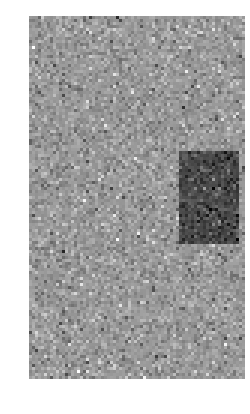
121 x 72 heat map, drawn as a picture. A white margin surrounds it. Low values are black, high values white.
Average level on the scale: 60%. Odd patch: lower, in the middle right. Histogram: skewed, a long tail of low values. Ninth with the lowest average: middle right.
